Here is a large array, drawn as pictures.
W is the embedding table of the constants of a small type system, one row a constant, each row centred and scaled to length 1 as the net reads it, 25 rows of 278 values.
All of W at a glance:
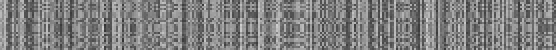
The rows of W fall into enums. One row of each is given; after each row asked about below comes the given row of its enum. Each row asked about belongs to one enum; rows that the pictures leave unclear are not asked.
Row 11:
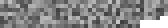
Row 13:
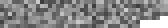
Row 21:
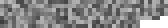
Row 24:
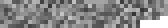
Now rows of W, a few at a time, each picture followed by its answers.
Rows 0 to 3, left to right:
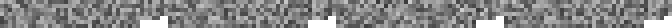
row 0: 21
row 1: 11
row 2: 24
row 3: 11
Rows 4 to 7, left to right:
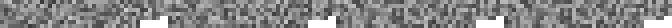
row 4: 24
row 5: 11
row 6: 21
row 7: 21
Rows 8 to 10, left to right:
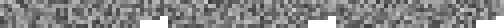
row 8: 21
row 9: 13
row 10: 24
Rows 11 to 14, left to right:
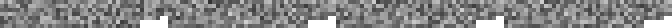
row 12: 13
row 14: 13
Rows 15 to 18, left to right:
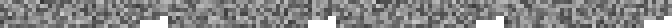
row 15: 13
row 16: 11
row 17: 13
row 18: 21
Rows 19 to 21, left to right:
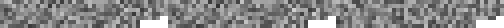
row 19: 24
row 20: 24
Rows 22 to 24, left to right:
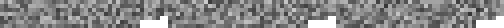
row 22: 11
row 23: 13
